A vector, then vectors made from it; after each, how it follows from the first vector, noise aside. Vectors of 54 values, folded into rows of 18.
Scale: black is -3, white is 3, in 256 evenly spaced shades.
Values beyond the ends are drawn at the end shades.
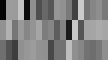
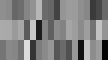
reversed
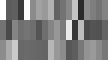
negated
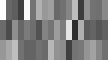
negated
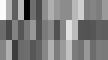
sign-scrambled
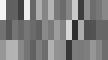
negated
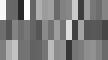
negated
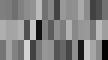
reversed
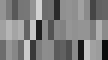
reversed
